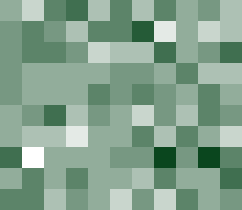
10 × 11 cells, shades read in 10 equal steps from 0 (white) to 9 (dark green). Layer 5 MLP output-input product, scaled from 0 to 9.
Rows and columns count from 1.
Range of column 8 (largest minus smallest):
8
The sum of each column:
49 42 46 42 42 44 46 48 46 48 45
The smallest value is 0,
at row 8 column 2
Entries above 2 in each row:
10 9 10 11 11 10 9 10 11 9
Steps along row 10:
same down up down down up down up down up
